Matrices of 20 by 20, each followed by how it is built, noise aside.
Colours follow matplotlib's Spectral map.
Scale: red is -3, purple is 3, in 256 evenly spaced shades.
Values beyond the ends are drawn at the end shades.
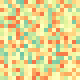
noise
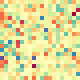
noise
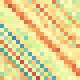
Toeplitz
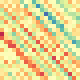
Toeplitz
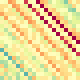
Toeplitz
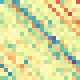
Toeplitz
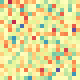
noise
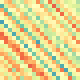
Toeplitz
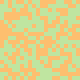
noise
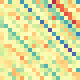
Toeplitz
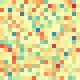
noise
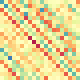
Toeplitz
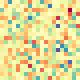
noise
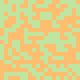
noise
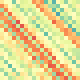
Toeplitz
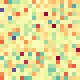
noise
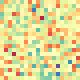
noise
